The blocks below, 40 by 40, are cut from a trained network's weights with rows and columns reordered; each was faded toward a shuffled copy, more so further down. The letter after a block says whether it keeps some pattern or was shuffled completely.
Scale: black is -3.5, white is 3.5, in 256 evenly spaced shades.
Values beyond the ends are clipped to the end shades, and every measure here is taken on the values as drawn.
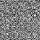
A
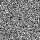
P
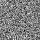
P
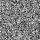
P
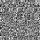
A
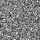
P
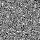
P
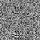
A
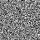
P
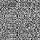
A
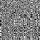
A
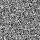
P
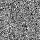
P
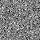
P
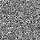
A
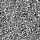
P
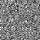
A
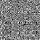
A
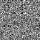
A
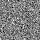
P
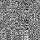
A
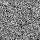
P
